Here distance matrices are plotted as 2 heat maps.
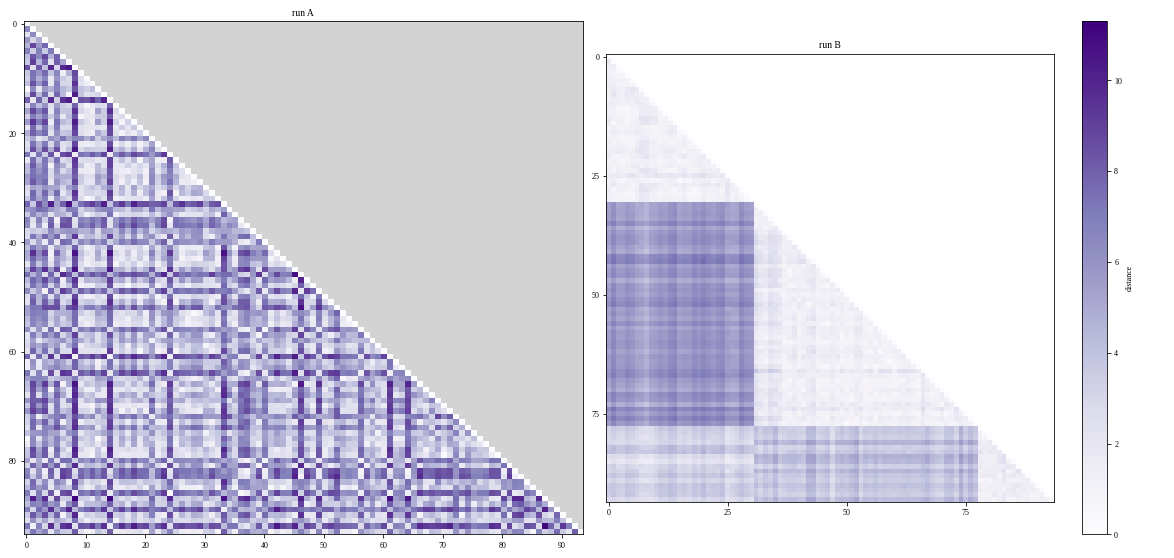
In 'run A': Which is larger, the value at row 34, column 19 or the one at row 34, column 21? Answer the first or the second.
the second
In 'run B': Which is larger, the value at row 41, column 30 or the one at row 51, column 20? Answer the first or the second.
the second
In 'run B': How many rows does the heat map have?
94
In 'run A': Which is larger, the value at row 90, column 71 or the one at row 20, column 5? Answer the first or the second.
the second
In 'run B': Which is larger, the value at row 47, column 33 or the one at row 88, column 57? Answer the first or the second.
the second
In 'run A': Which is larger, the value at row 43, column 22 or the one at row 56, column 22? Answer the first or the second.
the second
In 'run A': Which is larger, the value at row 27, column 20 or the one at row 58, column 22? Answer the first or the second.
the second
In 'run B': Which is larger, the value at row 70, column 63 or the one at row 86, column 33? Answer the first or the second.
the second
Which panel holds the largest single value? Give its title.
run A
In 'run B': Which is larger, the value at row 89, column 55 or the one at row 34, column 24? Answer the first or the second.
the second
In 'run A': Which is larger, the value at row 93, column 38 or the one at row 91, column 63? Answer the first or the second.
the first
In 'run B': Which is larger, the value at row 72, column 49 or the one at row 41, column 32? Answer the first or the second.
the second
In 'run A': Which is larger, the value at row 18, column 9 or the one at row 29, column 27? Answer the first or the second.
the first
